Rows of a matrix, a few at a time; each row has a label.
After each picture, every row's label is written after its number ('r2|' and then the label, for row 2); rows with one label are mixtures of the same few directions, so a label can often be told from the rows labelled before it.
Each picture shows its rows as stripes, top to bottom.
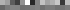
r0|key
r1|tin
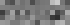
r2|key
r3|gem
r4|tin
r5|key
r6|gem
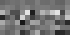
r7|gem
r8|key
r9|key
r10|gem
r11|gem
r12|key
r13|gem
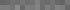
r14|gem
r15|tin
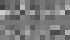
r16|gem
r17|gem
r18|gem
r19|tin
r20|gem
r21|key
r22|key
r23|tin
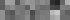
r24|key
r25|key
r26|key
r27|key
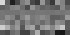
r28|tin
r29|key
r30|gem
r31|key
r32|tin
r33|gem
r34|gem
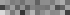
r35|gem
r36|tin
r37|gem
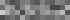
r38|tin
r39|key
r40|gem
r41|gem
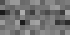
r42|tin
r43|key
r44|gem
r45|tin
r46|gem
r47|tin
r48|key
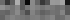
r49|key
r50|gem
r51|key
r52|tin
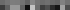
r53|key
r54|key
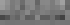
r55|gem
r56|gem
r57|key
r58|gem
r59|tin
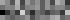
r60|tin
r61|tin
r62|gem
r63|key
